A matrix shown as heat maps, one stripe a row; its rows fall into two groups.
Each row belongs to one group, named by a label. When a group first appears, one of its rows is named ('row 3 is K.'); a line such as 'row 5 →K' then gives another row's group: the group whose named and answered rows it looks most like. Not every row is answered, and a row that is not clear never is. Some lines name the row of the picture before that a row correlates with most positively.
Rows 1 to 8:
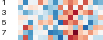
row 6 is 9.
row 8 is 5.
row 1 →5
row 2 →9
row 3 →5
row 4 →9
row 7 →5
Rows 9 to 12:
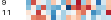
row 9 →9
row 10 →5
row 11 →9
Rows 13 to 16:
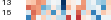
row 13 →9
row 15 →9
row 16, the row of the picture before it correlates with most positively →9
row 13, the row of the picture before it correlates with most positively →11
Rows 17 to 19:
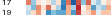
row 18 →9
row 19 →9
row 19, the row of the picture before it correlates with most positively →16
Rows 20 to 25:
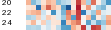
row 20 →5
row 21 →5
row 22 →9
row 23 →9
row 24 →9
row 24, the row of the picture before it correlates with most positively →18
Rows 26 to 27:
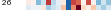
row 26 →5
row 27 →5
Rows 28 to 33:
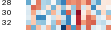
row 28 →9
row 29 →9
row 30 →9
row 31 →5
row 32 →5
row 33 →9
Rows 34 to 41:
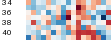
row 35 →5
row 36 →9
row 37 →9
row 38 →9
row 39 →9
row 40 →5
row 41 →5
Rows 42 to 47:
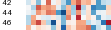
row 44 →9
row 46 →9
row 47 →9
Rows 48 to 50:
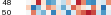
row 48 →9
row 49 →5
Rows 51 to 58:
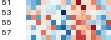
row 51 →5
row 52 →5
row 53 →9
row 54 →5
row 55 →9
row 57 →5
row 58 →5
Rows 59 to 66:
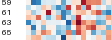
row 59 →5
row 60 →9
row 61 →5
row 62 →9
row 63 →5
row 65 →9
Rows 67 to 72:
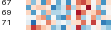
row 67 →5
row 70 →9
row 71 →5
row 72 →9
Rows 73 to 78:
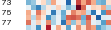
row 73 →5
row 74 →5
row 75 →9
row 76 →9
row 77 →9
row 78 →5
